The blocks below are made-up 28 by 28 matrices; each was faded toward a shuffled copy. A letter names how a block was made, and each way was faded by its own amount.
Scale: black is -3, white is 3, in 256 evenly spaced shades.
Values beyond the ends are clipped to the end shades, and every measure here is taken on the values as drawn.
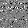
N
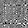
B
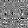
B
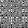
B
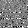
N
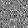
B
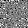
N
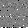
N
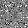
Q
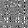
B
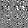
B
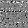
N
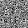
Q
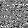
N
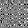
B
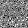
Q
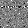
N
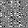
B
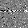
N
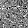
Q
